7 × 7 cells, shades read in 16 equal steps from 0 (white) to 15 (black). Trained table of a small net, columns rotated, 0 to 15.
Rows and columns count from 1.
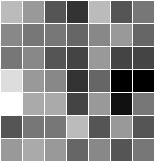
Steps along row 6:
down same down up down up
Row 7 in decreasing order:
10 9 8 7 6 6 5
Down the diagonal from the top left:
4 8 10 12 6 6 8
